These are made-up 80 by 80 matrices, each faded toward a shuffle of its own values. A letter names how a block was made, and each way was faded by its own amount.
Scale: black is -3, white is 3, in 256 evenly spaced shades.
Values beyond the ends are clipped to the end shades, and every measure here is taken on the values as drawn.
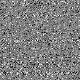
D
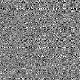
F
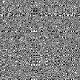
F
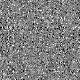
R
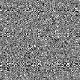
F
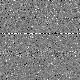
D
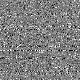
D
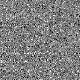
R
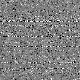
D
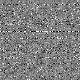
D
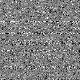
D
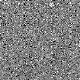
R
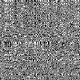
F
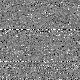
D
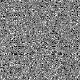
R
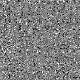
R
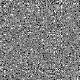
R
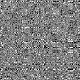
F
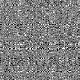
F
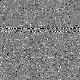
D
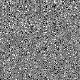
R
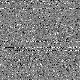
D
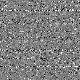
D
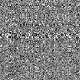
F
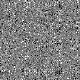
R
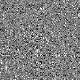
R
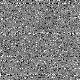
D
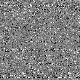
D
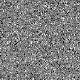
R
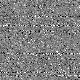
D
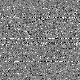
D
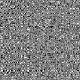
F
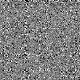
R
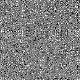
R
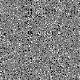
R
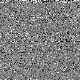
D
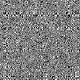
F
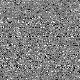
D
